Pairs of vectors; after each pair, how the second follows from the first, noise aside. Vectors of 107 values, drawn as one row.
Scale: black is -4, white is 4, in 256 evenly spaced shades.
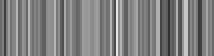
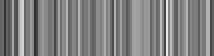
wrapped around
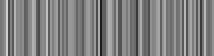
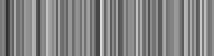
sign-scrambled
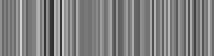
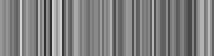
sign-scrambled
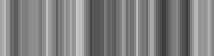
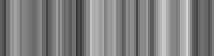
negated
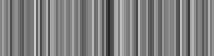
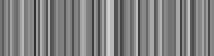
negated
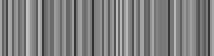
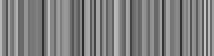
wrapped around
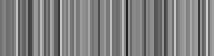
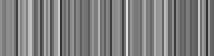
negated
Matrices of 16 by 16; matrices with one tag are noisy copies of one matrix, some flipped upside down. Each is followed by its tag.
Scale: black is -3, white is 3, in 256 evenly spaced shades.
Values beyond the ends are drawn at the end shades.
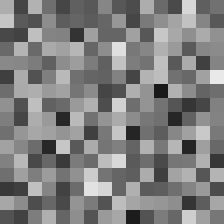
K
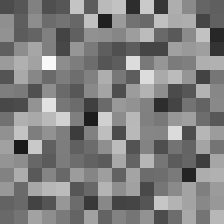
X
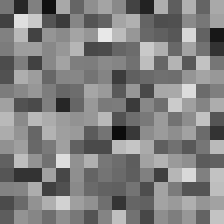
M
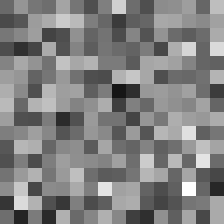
M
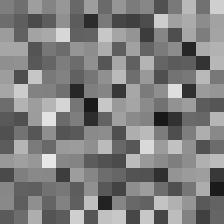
X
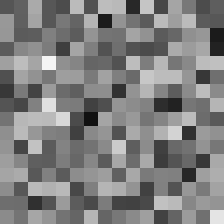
X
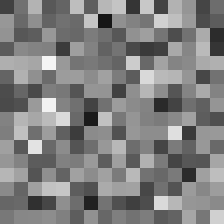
X
